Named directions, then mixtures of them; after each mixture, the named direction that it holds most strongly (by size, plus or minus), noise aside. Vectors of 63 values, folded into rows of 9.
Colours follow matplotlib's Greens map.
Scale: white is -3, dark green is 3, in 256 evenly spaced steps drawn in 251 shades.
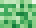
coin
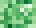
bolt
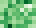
bolt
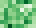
bolt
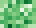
bolt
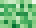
coin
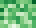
coin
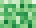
coin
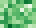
bolt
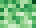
coin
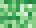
coin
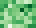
bolt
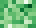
bolt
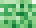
coin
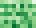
coin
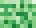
coin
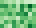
coin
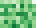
coin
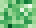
bolt
